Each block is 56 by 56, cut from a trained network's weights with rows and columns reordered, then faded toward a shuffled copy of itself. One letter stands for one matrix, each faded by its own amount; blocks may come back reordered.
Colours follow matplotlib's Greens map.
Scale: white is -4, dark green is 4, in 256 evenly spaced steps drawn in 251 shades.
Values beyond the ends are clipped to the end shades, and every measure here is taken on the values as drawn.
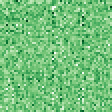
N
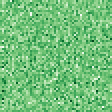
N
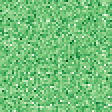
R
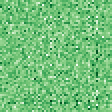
N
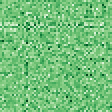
N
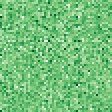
N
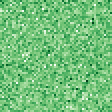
R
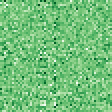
N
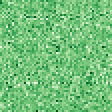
N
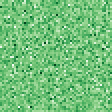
R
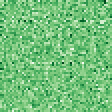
N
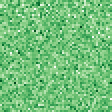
R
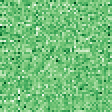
N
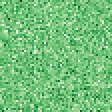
R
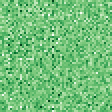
N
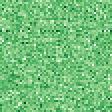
R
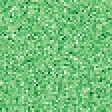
R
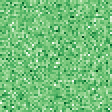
R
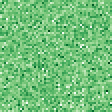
R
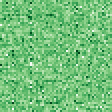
N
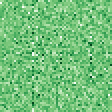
N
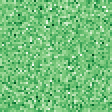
R
